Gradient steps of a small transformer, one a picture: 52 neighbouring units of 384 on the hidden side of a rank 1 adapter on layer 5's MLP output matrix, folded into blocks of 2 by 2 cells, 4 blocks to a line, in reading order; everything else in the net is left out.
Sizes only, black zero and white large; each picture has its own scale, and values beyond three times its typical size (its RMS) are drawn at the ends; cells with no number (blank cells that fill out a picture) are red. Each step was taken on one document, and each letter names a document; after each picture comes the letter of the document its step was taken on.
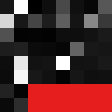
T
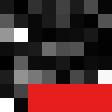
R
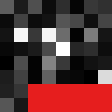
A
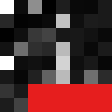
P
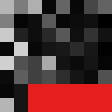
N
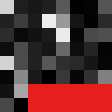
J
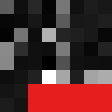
P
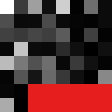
N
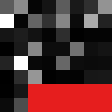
T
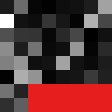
T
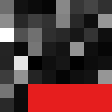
R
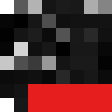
N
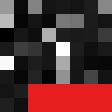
P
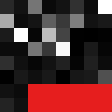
J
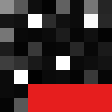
T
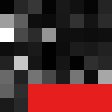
R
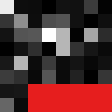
R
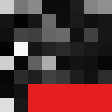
N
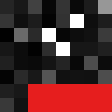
P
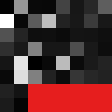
T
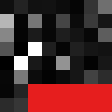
T
